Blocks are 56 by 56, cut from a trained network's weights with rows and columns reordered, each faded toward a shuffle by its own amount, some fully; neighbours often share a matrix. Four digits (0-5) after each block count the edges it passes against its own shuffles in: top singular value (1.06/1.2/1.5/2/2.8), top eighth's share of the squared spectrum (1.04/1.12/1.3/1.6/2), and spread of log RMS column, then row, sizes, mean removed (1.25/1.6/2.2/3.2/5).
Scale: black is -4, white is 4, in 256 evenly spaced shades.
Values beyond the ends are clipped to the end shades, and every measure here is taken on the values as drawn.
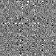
2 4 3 2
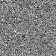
0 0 0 0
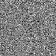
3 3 0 2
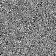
0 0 0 0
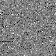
1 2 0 1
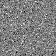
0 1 0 0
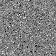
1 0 0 0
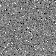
0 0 0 0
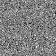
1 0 0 0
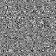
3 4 1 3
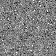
0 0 0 0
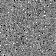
0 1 0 0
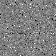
2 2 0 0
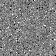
0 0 0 0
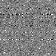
3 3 0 2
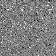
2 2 1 1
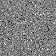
1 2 0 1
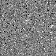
1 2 1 1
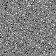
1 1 0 0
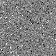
1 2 1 0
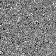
2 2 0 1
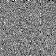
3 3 1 1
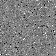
1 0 0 0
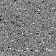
2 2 0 0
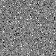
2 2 1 1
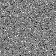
1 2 0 0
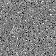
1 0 0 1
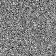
0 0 0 0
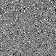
1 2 0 0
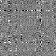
3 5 2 2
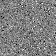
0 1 0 0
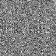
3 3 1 2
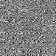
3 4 1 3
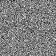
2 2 0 0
